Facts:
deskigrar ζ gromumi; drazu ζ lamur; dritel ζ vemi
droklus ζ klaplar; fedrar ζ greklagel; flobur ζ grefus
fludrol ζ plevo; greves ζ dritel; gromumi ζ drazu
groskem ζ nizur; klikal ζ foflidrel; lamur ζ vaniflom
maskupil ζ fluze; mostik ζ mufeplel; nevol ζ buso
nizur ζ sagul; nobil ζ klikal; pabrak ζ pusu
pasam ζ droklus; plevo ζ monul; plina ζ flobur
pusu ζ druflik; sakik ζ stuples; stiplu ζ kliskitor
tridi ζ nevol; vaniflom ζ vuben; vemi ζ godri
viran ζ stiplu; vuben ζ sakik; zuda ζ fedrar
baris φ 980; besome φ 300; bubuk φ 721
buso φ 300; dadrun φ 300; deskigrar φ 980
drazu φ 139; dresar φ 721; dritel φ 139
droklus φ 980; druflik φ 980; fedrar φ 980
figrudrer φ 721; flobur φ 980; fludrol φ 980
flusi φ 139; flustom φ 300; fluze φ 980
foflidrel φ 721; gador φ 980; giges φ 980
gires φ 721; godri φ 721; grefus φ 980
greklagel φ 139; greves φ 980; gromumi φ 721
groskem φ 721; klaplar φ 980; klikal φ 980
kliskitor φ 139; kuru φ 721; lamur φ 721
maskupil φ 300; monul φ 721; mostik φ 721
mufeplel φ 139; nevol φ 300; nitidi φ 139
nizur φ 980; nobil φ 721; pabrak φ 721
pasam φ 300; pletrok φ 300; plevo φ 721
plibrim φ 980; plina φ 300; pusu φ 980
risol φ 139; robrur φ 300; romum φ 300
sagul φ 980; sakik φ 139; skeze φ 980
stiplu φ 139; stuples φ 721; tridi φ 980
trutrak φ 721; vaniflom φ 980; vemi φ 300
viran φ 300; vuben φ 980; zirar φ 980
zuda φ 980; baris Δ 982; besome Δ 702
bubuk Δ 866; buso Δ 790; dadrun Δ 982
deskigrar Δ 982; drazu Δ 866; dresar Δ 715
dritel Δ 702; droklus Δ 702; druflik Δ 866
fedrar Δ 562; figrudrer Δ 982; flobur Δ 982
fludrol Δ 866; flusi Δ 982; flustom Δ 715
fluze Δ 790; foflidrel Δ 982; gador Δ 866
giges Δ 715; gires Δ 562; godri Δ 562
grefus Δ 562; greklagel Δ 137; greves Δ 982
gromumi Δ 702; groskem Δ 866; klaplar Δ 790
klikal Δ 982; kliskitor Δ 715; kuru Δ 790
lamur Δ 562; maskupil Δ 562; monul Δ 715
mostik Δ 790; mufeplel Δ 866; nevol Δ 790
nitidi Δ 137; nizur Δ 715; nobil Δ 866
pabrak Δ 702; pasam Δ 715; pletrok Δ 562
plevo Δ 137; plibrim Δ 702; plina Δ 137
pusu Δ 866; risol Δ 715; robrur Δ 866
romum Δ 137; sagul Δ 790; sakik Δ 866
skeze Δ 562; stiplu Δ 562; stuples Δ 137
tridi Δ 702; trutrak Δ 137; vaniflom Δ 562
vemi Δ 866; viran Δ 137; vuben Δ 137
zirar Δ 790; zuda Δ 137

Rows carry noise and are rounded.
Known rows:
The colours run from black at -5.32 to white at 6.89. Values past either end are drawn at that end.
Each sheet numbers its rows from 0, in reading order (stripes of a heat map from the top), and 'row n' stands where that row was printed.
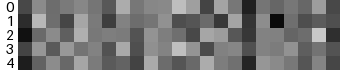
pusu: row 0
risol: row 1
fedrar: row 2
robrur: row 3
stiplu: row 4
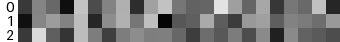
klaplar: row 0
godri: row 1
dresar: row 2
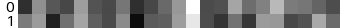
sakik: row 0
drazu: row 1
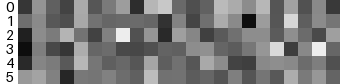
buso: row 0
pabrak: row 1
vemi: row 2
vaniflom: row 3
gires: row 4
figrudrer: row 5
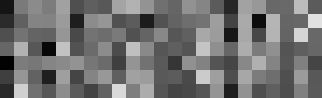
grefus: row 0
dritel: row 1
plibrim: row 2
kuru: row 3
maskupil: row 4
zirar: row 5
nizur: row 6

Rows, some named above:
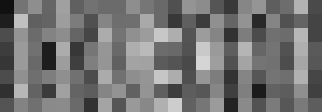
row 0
skeze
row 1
flustom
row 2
druflik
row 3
fluze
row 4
zirar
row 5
druflik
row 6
giges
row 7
mufeplel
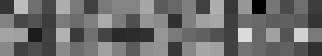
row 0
kliskitor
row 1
zuda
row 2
gromumi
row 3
zuda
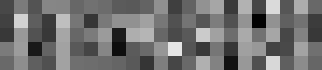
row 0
besome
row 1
monul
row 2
nevol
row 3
drazu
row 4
pabrak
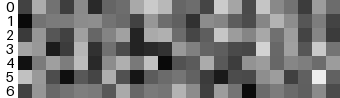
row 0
sagul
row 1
maskupil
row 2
nevol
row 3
gromumi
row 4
godri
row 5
deskigrar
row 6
fludrol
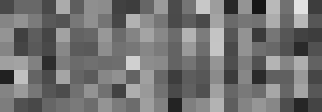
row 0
droklus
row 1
dadrun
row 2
greklagel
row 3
nitidi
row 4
foflidrel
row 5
giges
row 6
dadrun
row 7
viran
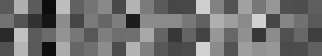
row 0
mostik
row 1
vuben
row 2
flustom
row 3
mostik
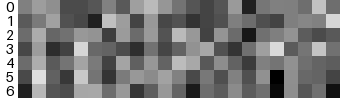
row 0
flobur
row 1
greves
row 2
nobil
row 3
lamur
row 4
bubuk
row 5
monul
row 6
pasam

